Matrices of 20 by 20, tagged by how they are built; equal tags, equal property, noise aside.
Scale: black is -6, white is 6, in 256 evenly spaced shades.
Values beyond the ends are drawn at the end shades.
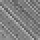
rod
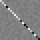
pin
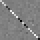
pin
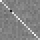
pin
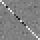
pin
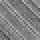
rod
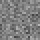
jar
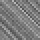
rod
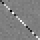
pin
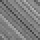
rod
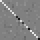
pin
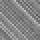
rod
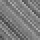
rod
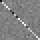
pin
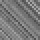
rod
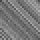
rod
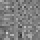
jar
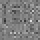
jar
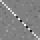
pin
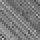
rod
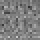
jar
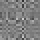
jar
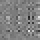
jar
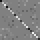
pin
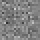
jar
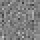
jar
